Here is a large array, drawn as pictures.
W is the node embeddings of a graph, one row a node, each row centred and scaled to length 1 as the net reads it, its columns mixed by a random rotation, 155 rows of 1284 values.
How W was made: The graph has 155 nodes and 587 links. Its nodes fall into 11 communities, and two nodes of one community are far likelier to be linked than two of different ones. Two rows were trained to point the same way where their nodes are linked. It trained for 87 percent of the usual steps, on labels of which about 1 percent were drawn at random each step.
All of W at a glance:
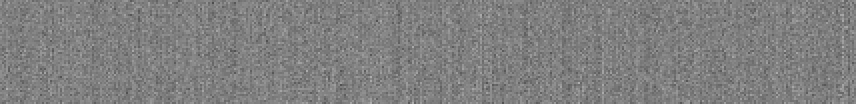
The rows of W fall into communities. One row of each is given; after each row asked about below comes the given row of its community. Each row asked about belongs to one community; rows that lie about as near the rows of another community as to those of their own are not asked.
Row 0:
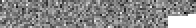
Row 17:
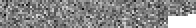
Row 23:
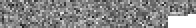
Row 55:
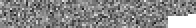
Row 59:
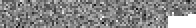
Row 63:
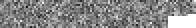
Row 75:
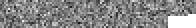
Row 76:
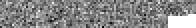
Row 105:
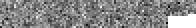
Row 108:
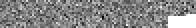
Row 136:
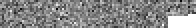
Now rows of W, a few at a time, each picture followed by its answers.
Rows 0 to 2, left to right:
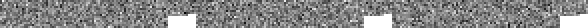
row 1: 59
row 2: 23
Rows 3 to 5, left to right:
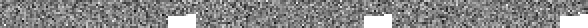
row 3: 108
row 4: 55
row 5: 55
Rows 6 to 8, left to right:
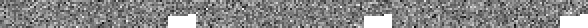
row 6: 76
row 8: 136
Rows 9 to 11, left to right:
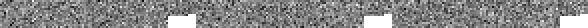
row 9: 76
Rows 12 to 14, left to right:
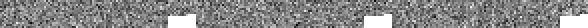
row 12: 108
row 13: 17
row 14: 136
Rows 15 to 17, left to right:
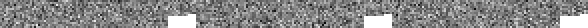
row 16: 23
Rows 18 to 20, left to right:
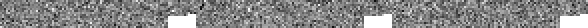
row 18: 75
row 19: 17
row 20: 55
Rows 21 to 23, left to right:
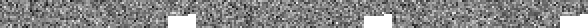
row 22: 55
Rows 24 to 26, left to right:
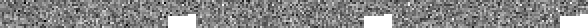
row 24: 23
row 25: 108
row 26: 59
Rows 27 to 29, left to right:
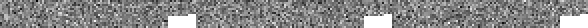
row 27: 17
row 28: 55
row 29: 136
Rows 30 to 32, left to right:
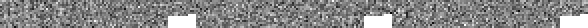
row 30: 108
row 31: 75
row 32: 136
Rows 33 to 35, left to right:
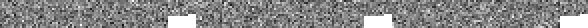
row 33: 136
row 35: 23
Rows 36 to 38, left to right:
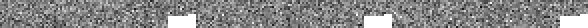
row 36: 17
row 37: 76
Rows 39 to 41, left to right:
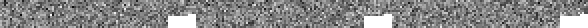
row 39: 59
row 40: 23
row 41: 55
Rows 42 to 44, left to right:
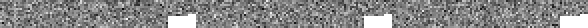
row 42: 105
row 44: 76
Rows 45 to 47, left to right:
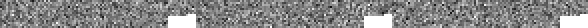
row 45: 108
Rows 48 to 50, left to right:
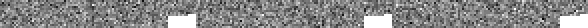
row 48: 76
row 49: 136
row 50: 75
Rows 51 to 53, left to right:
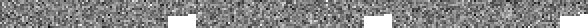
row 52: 0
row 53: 55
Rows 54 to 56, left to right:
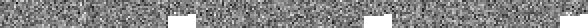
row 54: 76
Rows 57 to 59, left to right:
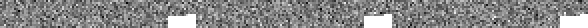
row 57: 108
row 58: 23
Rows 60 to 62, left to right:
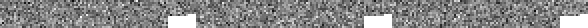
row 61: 23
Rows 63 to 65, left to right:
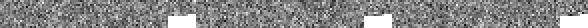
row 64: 23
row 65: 55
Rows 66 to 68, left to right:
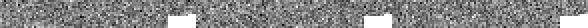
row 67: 105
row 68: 63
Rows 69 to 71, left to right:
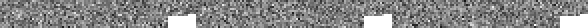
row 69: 23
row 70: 108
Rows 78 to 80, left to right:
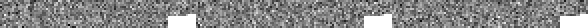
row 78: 108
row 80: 105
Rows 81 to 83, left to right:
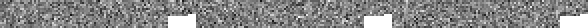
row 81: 76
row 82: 75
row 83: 105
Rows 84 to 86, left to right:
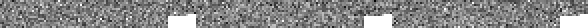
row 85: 17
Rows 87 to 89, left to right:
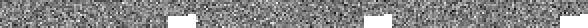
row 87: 105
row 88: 55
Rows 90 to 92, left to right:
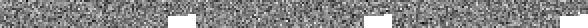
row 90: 75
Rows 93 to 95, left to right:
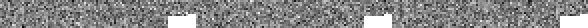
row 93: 0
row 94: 76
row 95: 105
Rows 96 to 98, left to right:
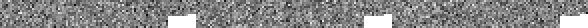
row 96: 17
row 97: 76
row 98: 55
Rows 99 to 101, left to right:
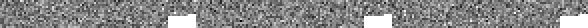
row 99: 17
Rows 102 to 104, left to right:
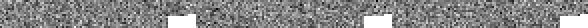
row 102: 105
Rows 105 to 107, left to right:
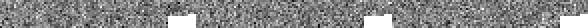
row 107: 23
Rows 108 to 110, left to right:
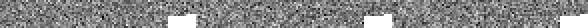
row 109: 76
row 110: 76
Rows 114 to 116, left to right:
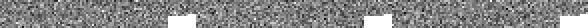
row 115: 108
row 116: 59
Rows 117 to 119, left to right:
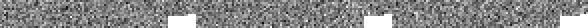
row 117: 63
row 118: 59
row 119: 59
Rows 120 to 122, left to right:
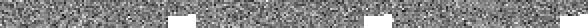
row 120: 76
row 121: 55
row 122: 55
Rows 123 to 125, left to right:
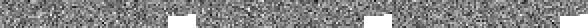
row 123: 59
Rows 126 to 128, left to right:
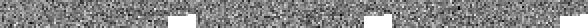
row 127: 136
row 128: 63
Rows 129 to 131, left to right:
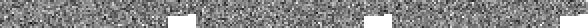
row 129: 23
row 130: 136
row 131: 63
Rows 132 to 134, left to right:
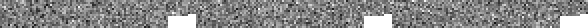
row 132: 136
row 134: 75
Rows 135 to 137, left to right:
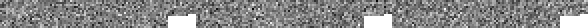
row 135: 76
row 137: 136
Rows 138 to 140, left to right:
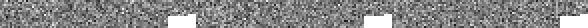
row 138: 75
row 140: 105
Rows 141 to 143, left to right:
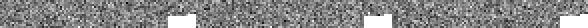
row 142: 59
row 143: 136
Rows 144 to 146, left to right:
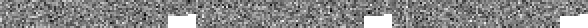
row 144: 55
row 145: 17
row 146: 63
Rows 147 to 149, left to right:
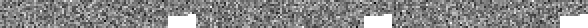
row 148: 63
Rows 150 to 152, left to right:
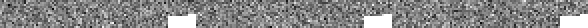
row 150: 105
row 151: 108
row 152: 136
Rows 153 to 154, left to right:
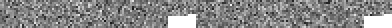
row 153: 136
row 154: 0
